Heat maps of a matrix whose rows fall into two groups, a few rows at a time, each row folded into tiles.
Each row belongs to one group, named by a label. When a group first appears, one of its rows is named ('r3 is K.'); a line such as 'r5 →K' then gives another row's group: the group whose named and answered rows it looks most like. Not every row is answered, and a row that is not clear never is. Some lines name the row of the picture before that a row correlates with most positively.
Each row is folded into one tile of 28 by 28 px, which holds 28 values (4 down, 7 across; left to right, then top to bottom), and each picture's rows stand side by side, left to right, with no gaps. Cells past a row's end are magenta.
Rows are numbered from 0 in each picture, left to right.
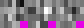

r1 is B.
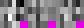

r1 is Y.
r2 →B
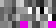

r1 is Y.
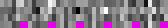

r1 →Y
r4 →B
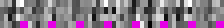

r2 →B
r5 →Y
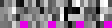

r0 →B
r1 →Y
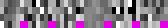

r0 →Y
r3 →B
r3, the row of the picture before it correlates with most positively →0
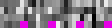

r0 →Y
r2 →Y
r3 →Y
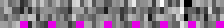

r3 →Y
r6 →B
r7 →Y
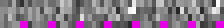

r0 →B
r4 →Y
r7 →Y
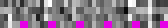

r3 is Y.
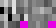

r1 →B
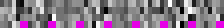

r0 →B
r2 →Y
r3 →B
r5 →Y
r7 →Y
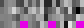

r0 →B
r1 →B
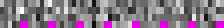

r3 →Y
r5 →B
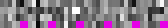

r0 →B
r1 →Y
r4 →B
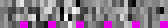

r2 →B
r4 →B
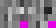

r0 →B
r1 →B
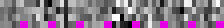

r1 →B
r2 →Y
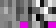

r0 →B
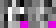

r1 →B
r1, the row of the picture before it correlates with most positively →0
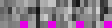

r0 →Y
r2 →B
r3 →B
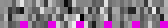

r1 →Y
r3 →Y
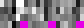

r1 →B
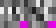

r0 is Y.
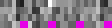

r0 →B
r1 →Y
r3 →B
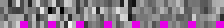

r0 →Y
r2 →B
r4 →B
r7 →Y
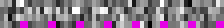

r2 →Y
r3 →B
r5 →Y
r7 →Y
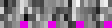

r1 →Y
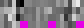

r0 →B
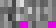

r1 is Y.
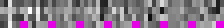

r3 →B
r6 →B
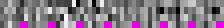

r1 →B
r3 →Y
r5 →B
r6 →Y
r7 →B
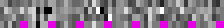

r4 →B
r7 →B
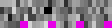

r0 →Y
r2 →Y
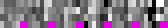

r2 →B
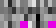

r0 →Y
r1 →Y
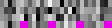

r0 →Y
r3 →B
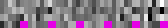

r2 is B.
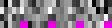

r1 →Y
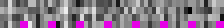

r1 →Y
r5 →Y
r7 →Y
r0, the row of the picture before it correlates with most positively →0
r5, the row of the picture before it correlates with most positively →3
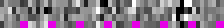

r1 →Y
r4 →Y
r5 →Y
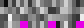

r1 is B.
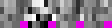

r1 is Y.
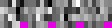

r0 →B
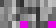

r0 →B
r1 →Y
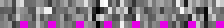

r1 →B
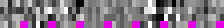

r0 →Y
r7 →Y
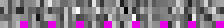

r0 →Y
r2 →B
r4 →Y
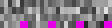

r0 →Y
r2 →B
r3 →Y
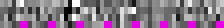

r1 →Y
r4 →B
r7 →Y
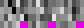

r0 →Y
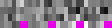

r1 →B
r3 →Y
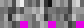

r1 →B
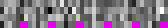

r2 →Y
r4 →B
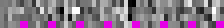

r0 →B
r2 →B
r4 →B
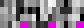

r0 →B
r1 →Y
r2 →Y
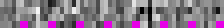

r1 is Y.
